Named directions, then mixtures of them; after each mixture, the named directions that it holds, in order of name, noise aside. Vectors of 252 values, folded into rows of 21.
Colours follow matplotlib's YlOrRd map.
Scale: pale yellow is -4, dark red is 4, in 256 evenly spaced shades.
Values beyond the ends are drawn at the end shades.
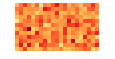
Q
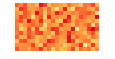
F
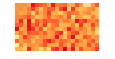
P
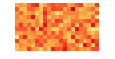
F, P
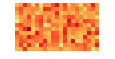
Q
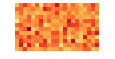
Q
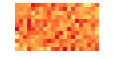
P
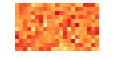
F, P, Q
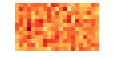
F, P, Q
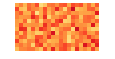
F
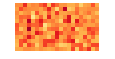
F, P, Q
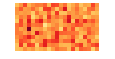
F, P, Q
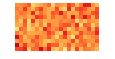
P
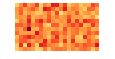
P, Q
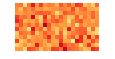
F, P, Q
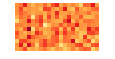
F, Q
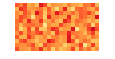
F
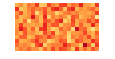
F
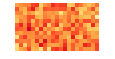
F, P, Q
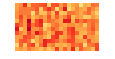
F, P, Q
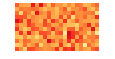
F, P, Q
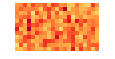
F, P, Q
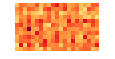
P, Q
